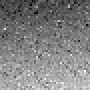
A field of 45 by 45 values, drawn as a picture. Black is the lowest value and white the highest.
There are no regular stripes. Values rise toward the bottom. The values follow a bell shape. The texture is fine-grained noise.
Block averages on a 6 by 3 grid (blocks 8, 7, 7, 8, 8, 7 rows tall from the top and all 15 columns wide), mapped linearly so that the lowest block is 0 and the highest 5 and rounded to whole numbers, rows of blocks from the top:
001 / 111 / 222 / 333 / 444 / 455
